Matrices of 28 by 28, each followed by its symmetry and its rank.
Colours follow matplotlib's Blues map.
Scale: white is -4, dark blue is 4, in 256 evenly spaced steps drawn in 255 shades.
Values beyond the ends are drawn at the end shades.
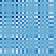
symmetric, rank one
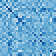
symmetric, rank five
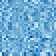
neither, rank five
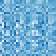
neither, rank three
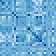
symmetric, rank five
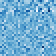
neither, rank five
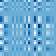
neither, rank one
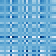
neither, rank one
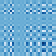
symmetric, rank one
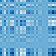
symmetric, rank one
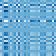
neither, rank one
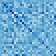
symmetric, rank five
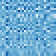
neither, rank three
